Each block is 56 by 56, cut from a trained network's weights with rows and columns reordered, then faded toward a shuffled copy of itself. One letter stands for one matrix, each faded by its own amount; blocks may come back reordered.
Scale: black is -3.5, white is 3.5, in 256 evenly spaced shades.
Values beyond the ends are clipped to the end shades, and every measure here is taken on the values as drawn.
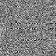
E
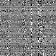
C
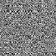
E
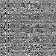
C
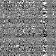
C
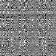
C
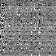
C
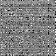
C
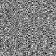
E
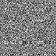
E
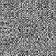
E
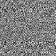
E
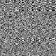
E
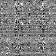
C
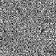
E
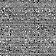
C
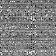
C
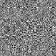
E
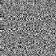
E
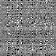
C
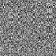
E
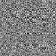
E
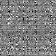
C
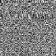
E
